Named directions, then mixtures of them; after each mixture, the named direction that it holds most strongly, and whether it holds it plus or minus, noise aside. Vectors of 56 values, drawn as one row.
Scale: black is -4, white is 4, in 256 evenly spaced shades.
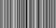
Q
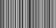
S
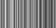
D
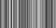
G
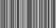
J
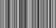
J, minus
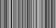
G, plus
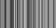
D, minus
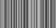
G, plus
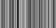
J, plus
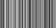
S, plus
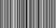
Q, plus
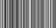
S, minus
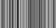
G, minus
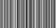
Q, plus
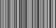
J, minus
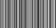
J, minus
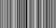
Q, plus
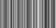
J, plus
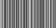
S, minus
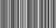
J, plus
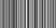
Q, minus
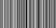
Q, plus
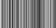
G, minus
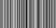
Q, plus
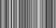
G, plus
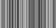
G, minus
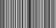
S, plus
